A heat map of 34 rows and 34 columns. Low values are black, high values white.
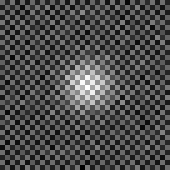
Slope: none. Average level on the scale: 30%. Ninth with the highest average: centre. Bumps: one, in the centre.
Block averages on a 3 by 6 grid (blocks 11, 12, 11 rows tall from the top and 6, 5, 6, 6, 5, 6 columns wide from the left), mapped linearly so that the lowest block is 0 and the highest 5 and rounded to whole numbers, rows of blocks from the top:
0 0 0 0 0 0 | 0 0 4 5 1 0 | 0 0 0 0 0 0
